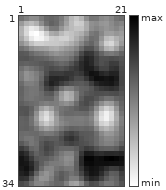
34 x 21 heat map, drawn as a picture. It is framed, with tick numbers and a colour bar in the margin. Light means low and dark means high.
The ninth with the highest average is the bottom right. Stripes running across repeat 2 times from top to bottom. The field is mottled with small blotches. The ninth with the lowest average is the top left. There are no lone odd cells.
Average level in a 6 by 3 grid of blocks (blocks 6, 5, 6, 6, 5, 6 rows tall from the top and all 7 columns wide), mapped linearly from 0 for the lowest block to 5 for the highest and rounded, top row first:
0 0 1 / 3 3 4 / 3 3 5 / 2 2 1 / 3 4 3 / 4 3 5
